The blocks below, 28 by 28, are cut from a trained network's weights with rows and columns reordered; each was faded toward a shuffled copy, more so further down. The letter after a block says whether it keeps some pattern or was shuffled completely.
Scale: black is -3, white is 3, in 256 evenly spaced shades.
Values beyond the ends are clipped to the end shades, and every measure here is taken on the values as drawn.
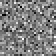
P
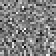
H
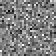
P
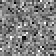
P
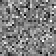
P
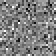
H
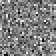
P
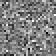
P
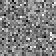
P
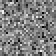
P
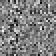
H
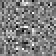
H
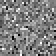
P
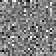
H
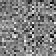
H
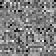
H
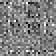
H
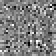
H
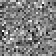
H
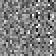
H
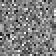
P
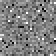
P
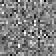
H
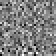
H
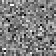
P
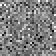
P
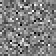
H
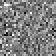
H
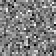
P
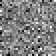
H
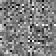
H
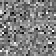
H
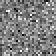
P
